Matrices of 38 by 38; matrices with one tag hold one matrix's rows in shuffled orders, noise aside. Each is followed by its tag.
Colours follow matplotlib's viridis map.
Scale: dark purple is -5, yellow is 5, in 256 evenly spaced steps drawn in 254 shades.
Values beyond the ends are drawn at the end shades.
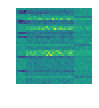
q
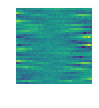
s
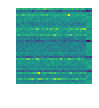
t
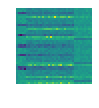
q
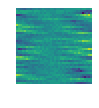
s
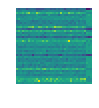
t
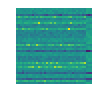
t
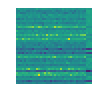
t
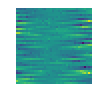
s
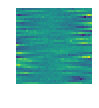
s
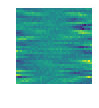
s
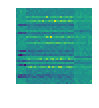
q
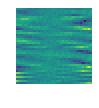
s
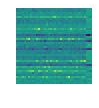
t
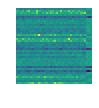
t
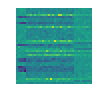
q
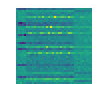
q
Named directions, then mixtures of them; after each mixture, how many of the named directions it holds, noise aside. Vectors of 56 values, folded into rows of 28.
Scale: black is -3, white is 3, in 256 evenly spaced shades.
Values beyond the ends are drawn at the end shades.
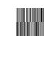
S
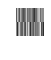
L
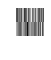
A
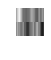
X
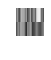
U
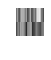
one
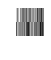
three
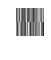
one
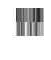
two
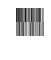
three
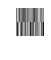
one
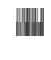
three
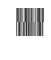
two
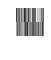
three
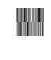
two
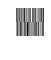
three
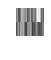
one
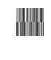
three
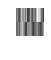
one
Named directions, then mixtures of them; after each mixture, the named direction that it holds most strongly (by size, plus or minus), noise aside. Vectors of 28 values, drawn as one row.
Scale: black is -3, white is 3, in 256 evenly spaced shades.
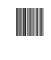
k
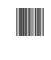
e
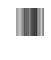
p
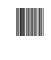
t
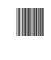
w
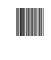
t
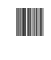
k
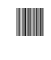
w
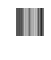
p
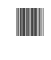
t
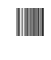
t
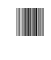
w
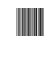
w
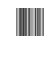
e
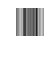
p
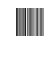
k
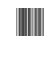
e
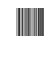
w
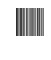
w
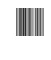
e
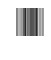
p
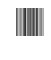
k
